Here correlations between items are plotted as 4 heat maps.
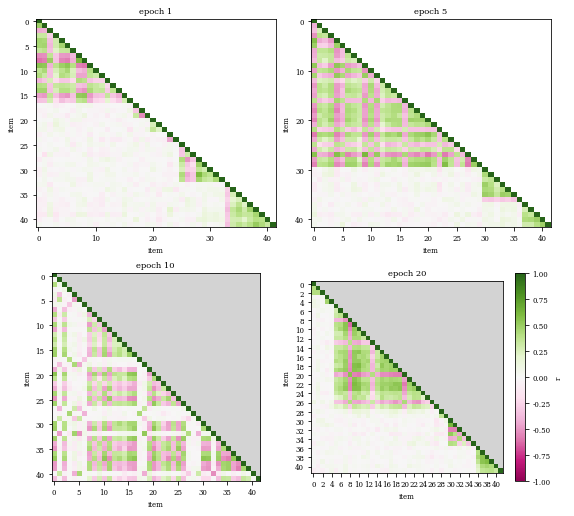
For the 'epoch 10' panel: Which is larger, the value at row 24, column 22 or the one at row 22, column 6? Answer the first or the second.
the second
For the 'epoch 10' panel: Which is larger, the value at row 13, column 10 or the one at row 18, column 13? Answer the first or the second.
the first
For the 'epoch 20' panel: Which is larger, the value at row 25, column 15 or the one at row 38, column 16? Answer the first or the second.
the first
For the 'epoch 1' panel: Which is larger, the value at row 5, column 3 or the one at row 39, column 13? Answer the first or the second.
the first
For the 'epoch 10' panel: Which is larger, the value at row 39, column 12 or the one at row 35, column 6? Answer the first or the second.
the second
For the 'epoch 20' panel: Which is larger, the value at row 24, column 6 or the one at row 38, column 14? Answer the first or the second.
the first
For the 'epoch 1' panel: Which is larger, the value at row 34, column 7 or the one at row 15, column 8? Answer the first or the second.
the second
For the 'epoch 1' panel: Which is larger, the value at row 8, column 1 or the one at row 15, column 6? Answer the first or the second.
the second
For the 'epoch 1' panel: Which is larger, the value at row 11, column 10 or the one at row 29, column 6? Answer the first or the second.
the first
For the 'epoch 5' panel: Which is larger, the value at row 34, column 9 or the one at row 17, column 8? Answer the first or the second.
the second
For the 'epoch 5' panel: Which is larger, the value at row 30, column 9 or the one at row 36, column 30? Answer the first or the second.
the first
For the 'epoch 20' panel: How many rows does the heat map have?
42
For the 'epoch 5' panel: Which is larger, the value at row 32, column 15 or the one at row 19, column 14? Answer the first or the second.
the second
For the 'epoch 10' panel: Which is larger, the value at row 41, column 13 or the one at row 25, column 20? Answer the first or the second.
the first
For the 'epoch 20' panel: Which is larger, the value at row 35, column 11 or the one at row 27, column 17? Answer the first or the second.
the second
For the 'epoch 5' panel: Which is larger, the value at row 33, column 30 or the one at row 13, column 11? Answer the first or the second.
the first
